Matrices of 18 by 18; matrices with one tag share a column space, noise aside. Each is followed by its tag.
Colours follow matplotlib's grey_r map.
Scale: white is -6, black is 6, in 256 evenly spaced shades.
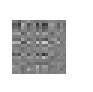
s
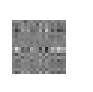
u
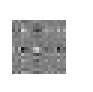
u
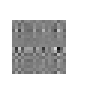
u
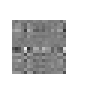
u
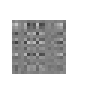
s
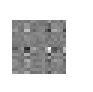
u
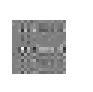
u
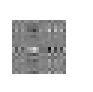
u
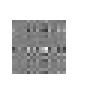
u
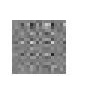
s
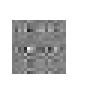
u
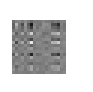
s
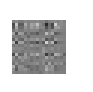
s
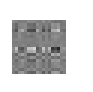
u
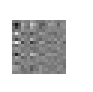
s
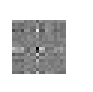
u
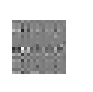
u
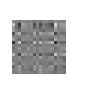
s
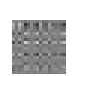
s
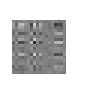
s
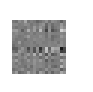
u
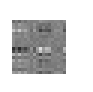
u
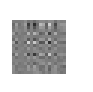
s
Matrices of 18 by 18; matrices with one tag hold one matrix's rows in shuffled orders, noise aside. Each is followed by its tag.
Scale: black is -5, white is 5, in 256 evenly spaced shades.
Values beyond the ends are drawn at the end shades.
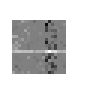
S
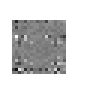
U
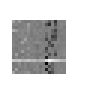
S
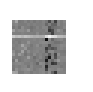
S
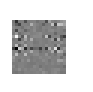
U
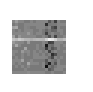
S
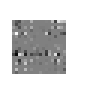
U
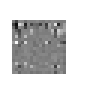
U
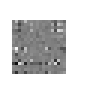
U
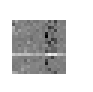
S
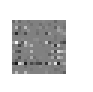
U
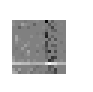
S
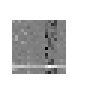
S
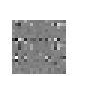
U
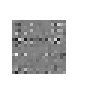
U
